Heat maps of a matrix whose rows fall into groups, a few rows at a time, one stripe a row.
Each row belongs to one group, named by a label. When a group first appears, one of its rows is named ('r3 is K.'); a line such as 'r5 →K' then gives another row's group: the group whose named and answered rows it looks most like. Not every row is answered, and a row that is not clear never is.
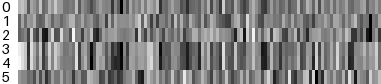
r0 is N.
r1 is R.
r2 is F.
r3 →N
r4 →N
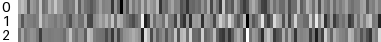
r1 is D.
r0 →N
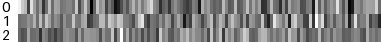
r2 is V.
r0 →N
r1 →D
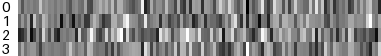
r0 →D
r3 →R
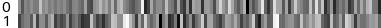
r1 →F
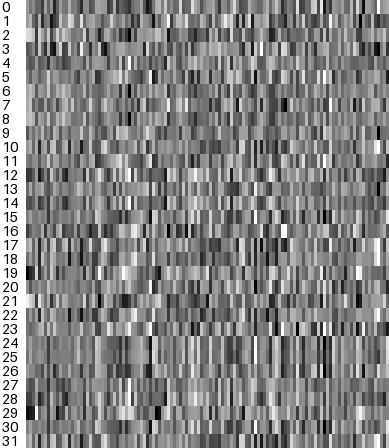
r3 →F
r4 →V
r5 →D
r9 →R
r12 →V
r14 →V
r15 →R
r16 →F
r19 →V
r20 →D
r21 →N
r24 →R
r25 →R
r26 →R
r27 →V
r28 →V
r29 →V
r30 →R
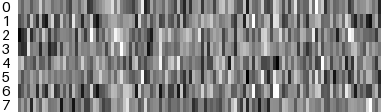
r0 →D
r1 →F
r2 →V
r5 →D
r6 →F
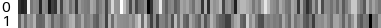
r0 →V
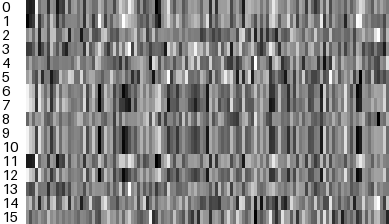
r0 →V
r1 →V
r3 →V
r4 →R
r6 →N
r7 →N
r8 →R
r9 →N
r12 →N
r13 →V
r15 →D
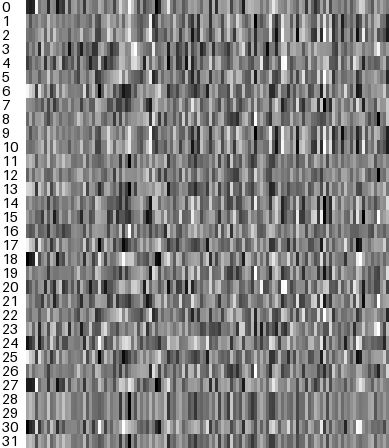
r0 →V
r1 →D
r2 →D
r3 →F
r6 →N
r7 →R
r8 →R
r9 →D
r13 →N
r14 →R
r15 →R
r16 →V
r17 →N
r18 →V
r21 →R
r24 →V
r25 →N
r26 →R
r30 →V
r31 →N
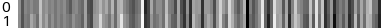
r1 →D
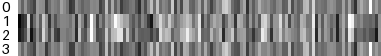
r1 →V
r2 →V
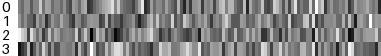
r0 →D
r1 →R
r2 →N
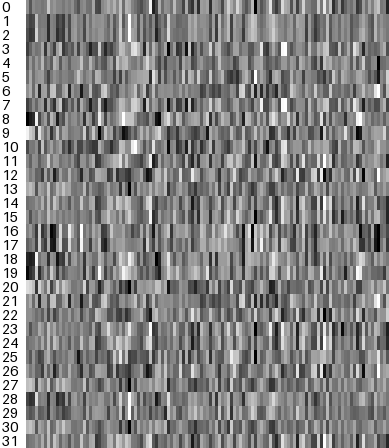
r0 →D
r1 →V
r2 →V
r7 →F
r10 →F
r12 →R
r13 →N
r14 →D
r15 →D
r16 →F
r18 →V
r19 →V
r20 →N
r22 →R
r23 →D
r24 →D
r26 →R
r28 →V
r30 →N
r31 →D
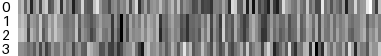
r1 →N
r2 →N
